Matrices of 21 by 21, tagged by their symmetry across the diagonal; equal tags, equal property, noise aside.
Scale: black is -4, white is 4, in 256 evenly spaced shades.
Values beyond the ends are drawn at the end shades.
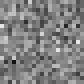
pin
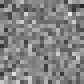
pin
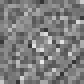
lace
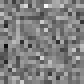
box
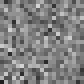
pin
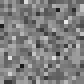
box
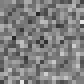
lace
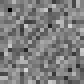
lace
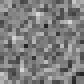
lace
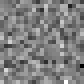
box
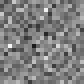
lace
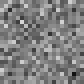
lace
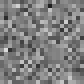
box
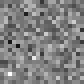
pin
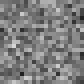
pin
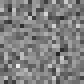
pin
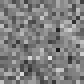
box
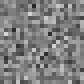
box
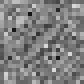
lace
